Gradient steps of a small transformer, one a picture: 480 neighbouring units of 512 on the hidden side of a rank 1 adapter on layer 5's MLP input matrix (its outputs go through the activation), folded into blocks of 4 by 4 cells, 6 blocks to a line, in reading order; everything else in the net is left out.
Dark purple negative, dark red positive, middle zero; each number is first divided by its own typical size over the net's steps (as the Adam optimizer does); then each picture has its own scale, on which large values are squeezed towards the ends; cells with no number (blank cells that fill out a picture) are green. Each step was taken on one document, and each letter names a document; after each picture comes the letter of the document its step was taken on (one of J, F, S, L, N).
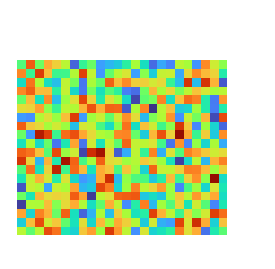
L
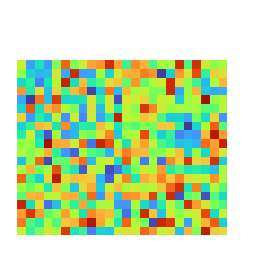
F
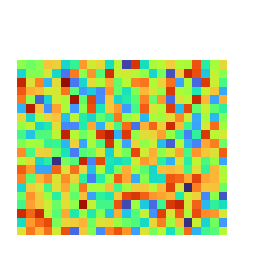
F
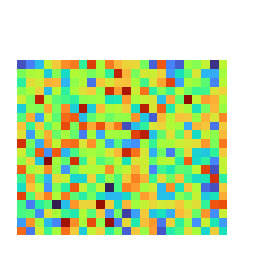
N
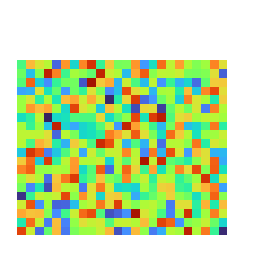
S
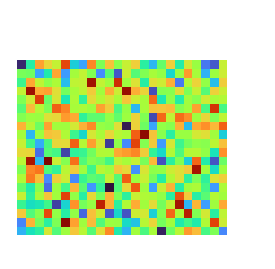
N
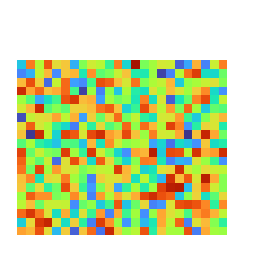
F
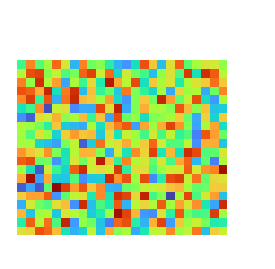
F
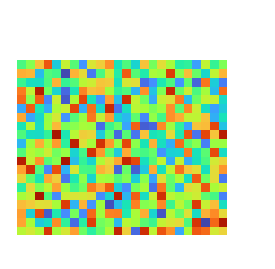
L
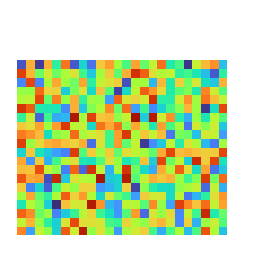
S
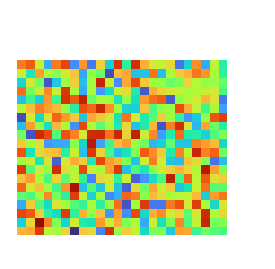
F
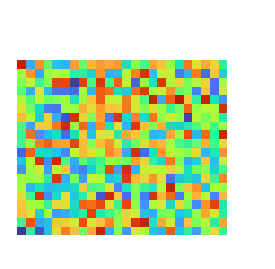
S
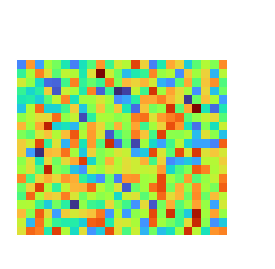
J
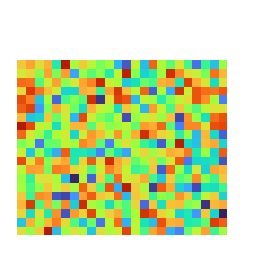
L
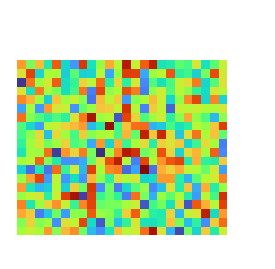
L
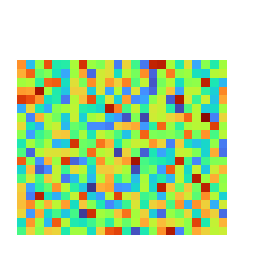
L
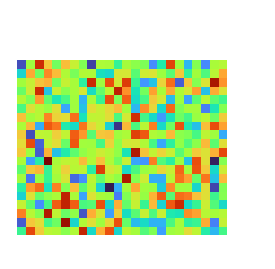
N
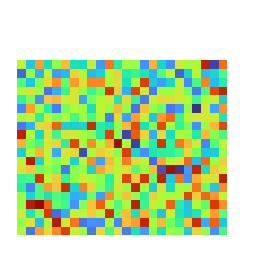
J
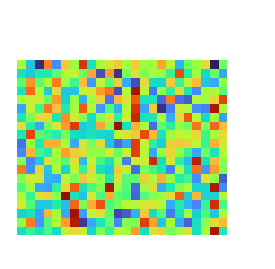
N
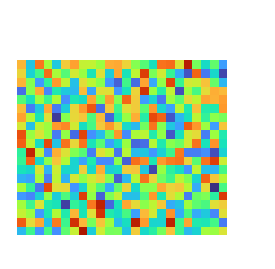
S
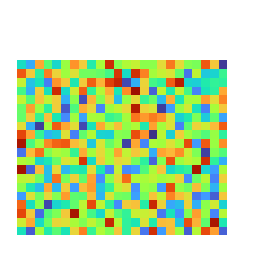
S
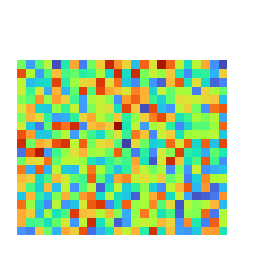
S
